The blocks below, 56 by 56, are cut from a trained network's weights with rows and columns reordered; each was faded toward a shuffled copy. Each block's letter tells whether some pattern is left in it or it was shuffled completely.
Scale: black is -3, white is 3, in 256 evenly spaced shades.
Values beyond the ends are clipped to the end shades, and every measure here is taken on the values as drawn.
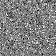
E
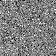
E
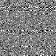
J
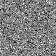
E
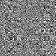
J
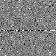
J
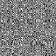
J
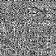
J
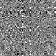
J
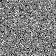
E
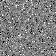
E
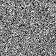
E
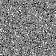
E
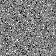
E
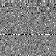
J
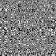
J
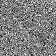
E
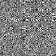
J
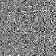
J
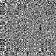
J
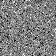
E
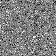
E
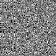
J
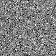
E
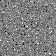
E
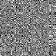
J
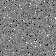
E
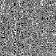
J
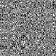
J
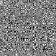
J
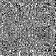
J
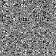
J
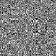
J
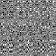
J
